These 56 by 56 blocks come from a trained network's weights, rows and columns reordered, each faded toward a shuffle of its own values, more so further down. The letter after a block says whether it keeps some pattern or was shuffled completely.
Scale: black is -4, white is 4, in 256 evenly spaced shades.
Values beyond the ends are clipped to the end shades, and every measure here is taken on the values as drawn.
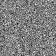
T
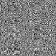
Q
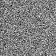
T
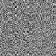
Q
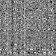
Q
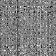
Q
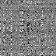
Q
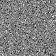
T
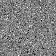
T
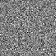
Q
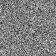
T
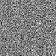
Q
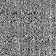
Q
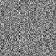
Q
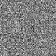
Q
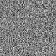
Q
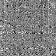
Q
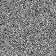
T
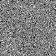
Q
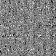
Q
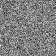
T
